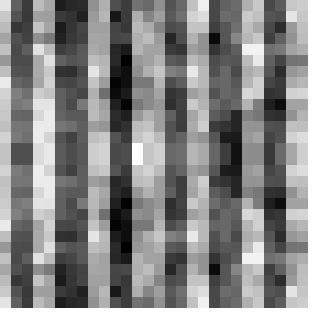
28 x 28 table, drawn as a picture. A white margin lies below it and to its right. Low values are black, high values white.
Grain: streaks running down. Mirror symmetry: top to bottom. Stripes: upright, repeating 6 times.
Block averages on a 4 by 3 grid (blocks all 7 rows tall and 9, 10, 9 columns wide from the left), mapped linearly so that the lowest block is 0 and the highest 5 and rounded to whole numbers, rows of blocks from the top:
0 2 2
5 2 0
5 2 0
0 2 2
